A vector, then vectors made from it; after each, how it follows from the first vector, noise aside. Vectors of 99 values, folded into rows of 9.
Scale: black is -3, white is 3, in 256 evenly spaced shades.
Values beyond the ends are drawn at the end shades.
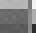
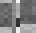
wrapped around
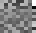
sign-scrambled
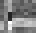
wrapped around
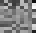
sign-scrambled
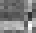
wrapped around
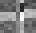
wrapped around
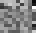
sign-scrambled
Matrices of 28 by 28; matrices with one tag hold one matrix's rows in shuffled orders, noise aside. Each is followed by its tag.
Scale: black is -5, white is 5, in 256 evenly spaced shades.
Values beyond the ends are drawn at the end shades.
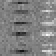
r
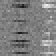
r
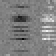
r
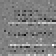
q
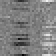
r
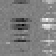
r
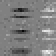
r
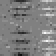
r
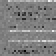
q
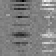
r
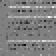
q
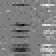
r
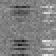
r
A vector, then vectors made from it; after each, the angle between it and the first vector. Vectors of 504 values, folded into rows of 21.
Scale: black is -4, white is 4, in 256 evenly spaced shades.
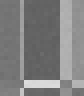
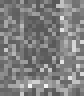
partly aligned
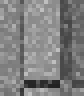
nearly opposite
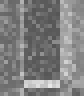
nearly parallel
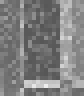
nearly parallel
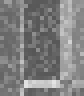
nearly parallel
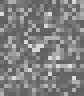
orthogonal
